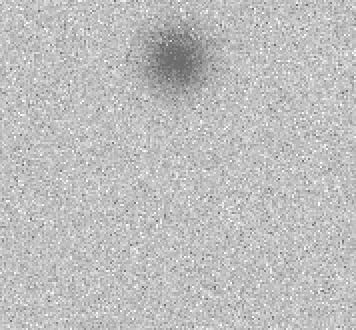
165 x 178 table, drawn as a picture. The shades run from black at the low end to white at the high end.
Stripes: none. Odd rows or columns: none. Ninth with the lowest average: top middle. Mirror symmetry: none. Dips: one, in the top middle. Slope: none.
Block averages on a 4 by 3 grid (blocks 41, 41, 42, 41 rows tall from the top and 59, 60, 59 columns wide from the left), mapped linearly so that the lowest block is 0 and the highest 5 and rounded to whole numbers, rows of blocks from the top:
505 | 545 | 555 | 555
